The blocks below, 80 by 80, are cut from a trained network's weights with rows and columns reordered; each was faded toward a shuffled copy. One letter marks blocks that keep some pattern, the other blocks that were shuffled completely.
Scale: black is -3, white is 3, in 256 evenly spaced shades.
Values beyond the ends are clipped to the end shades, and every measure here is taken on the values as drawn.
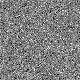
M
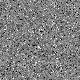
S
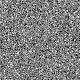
S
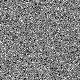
M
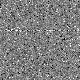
S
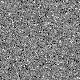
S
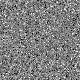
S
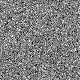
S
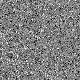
S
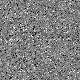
S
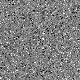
S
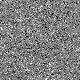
S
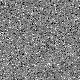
M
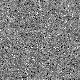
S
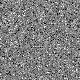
M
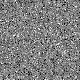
S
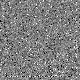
S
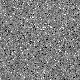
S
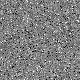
M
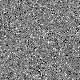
M
